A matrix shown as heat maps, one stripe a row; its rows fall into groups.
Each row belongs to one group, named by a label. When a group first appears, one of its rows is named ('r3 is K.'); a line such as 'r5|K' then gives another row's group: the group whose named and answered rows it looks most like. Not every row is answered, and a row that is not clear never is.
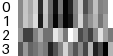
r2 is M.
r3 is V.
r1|V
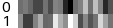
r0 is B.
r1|M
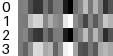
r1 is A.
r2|B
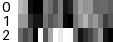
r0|B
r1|B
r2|M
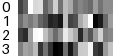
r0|A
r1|V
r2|A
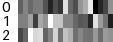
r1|M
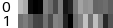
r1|B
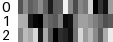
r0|V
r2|V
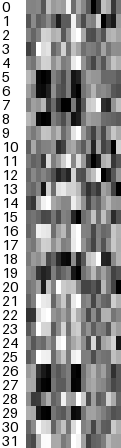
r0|M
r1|V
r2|A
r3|A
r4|A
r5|B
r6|B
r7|V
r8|B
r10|V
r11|M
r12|V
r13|M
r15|B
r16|A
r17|A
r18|V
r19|B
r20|M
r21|A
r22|A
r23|A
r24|M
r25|A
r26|B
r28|M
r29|B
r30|A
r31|A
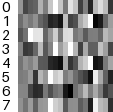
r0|M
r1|V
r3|M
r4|V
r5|M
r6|B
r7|M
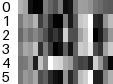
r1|V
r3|V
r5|V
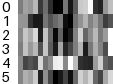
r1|B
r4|M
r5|V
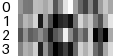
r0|A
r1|V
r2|V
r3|V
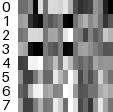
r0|M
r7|M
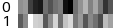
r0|B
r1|A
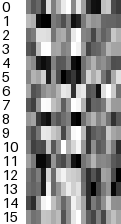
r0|M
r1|B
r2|A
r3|A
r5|V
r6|M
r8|B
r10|M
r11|B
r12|M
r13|M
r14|A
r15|A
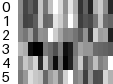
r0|M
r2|M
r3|B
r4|V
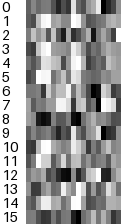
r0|V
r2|V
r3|A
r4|A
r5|A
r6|M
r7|M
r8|B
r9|V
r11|A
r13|M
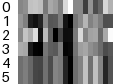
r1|B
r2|V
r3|B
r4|B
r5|B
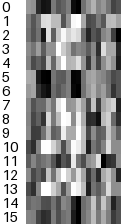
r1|A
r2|M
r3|M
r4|M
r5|B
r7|M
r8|M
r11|V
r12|M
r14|B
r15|B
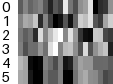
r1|V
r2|M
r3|M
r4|B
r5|B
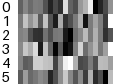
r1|V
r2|B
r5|V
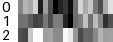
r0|V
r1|B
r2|A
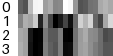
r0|A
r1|V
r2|B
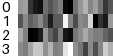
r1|V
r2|B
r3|A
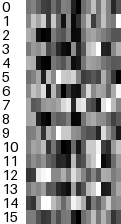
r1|V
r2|B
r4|B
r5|M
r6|V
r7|M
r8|B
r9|M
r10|V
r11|V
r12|A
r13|V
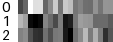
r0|A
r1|B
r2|B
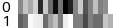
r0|V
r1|A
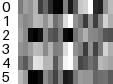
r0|V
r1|A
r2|B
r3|A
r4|A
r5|B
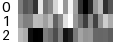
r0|M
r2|B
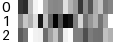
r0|A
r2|A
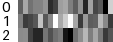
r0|V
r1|M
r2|B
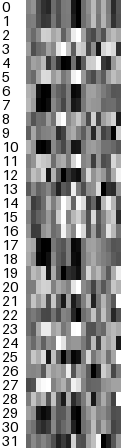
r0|B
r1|B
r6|B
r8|M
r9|V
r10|B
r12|V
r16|M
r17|B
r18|B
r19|V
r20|A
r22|B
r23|A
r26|M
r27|A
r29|B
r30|B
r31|V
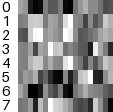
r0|B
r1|A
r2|A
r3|M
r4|A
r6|B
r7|M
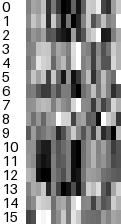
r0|V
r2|V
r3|A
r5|V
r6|B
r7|A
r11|B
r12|B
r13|V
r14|A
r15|A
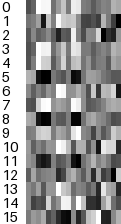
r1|M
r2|V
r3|A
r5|B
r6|M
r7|A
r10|M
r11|B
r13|M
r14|M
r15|V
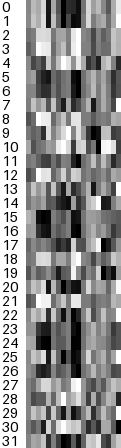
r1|V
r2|A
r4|M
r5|B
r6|B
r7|V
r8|A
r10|M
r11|B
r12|A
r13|V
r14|V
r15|B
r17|V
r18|A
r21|A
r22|V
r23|B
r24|B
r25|V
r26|B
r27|A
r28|M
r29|V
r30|M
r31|V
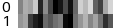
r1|B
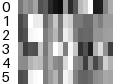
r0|V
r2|A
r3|M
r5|A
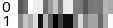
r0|A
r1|V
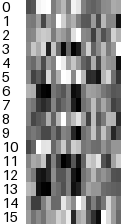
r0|A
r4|M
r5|M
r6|B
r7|B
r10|A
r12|B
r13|B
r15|M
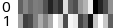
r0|V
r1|M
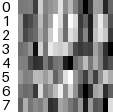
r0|M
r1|M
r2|M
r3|M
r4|B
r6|M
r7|V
